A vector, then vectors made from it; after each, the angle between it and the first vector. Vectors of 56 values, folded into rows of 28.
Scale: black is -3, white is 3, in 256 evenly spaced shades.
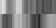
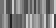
orthogonal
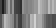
nearly opposite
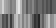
nearly parallel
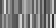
orthogonal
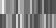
partly aligned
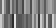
orthogonal
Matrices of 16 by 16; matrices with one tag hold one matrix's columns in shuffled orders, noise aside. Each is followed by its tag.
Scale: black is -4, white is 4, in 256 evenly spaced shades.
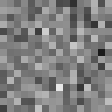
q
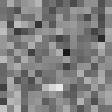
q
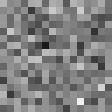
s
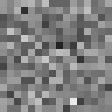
s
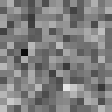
q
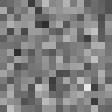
q
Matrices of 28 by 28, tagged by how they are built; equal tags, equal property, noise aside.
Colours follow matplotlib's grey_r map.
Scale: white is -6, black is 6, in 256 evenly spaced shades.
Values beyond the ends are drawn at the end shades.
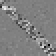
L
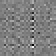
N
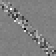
L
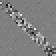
L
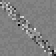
L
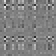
N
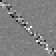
L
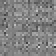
N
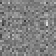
N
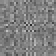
N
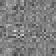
N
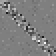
L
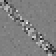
L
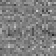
N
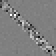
L
